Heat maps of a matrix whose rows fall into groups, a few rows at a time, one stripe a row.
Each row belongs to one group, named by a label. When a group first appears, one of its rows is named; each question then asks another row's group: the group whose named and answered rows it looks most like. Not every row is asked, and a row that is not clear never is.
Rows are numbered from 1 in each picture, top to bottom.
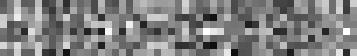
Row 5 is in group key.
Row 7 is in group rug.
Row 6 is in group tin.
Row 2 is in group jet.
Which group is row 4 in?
tin
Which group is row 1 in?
jet
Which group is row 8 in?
jet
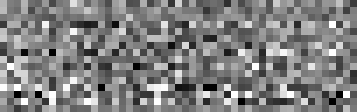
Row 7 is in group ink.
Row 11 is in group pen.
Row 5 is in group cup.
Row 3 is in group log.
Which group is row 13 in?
rug
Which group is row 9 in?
pen
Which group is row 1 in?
cup
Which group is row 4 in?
key
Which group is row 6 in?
rug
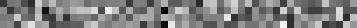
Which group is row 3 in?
jet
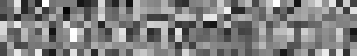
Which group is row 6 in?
cup
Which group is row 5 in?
cup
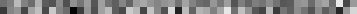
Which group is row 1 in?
jet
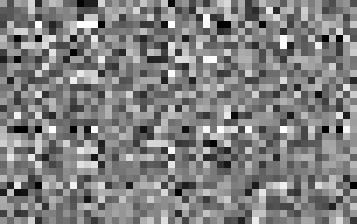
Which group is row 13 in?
key
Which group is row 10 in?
key
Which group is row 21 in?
rug
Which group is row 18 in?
key
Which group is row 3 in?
tin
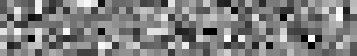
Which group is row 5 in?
rug
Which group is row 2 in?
jet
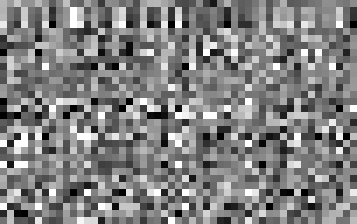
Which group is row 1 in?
rug
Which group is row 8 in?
tin
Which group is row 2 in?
cup
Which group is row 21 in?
pen
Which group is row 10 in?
key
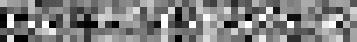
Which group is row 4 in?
key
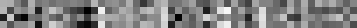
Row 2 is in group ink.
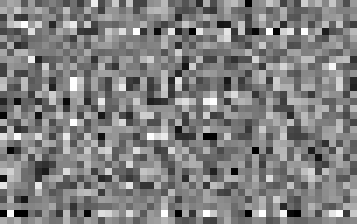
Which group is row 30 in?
key
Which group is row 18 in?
cup
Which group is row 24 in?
log
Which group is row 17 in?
tin
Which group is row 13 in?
cup
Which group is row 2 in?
rug
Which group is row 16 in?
jet
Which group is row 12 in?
cup
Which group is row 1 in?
tin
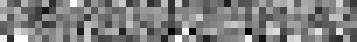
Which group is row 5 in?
ink
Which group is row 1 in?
cup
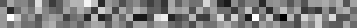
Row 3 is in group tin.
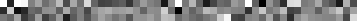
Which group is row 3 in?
jet
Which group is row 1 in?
pen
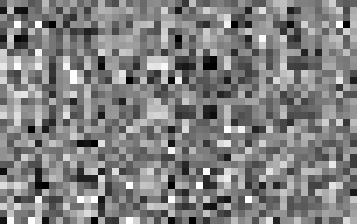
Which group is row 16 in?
rug
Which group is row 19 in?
log
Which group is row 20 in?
cup
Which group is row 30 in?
rug
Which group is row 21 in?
ink
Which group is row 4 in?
jet
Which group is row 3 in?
jet
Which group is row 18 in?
jet
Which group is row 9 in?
rug
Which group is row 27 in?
log
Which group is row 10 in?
rug
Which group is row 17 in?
rug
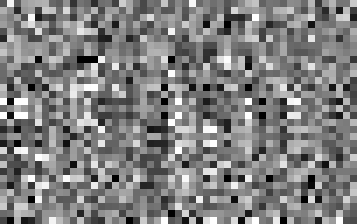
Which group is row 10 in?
tin
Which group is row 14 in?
cup
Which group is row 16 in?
jet
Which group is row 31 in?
ink
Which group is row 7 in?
rug
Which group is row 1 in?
key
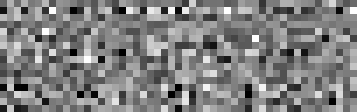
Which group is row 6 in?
log
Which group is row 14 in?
ink
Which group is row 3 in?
rug
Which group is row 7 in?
rug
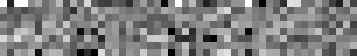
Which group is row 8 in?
ink
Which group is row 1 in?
pen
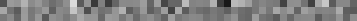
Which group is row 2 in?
cup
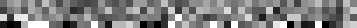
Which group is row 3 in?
pen
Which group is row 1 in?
key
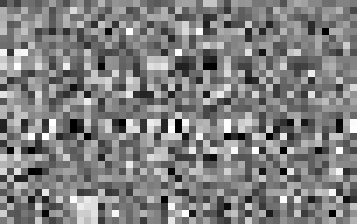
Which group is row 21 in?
tin
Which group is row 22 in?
log
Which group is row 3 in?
rug
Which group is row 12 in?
tin
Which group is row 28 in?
key
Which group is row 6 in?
ink
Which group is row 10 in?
rug
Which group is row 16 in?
rug
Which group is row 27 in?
pen
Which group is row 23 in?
rug
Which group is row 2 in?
cup
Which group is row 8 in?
pen
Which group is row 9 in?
rug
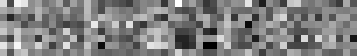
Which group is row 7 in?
rug
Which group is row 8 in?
pen
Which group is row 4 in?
tin
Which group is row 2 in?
rug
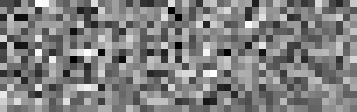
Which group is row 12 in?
key
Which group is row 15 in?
rug
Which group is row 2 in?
ink
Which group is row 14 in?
log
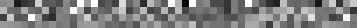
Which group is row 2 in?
cup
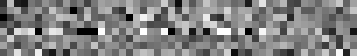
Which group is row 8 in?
jet
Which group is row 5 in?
ink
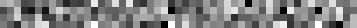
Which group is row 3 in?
jet
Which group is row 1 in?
tin
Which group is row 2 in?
log
